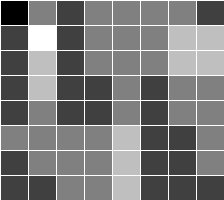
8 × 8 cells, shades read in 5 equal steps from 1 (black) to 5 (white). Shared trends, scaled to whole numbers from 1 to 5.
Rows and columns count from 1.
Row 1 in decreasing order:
3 3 3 3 3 2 2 1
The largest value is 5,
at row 2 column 2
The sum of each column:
16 27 19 22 27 19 23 24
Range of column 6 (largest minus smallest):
1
